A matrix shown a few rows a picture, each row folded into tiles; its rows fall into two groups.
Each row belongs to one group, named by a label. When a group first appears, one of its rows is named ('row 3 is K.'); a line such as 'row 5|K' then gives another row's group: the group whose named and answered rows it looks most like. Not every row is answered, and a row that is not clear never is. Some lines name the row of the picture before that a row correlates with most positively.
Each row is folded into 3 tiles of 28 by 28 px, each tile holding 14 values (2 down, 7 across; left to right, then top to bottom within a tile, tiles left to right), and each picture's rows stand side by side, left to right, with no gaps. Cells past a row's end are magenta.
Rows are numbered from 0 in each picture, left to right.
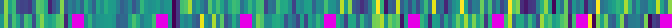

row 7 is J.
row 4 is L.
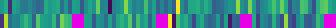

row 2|J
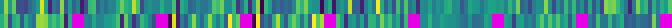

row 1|J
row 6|L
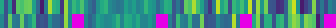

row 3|L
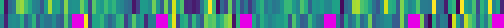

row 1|J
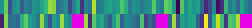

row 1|J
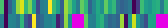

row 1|J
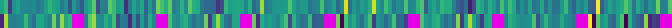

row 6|L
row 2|J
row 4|J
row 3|J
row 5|J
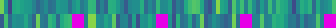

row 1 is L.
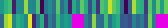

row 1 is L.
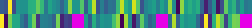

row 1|J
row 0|J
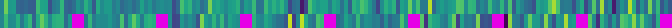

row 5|J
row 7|L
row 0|L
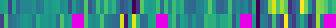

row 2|L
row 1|J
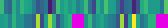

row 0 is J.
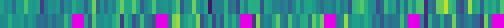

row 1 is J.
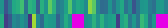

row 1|L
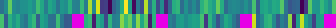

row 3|J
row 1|L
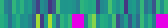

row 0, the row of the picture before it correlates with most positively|3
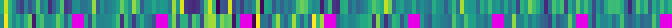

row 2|L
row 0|L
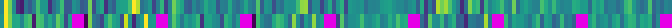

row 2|L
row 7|L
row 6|J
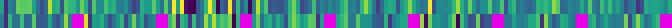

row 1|J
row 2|L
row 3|L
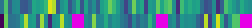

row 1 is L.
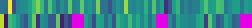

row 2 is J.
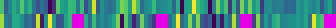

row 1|J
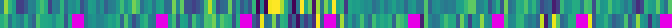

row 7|J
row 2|L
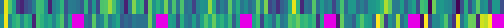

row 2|L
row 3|L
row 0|L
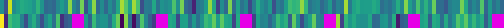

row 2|L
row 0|J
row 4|J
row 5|L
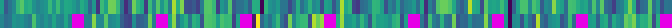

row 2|L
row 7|L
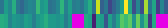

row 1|L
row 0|L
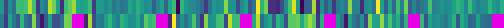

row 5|J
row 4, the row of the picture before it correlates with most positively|1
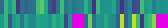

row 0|L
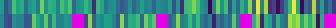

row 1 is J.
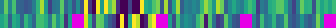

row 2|J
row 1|J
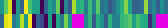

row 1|L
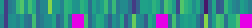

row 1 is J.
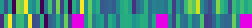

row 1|L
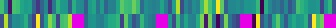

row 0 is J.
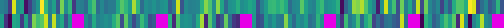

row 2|J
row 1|J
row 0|L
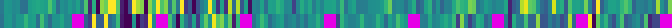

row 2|L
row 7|J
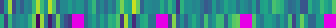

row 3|J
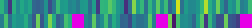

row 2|J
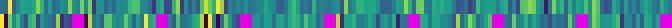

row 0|J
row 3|L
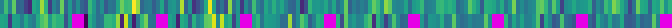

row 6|J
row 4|J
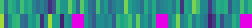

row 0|J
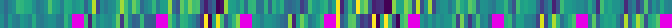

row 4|J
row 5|J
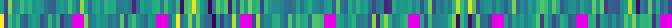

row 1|J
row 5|J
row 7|L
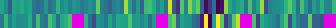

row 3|J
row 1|L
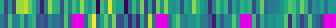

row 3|J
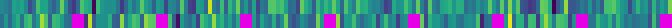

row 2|L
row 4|J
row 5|J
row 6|L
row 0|L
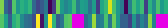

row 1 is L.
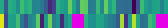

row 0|J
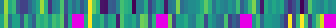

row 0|L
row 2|J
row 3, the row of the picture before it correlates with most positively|1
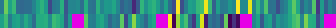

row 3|L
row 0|L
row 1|J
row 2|J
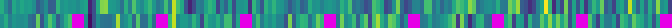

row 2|L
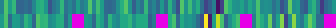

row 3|L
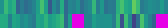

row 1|J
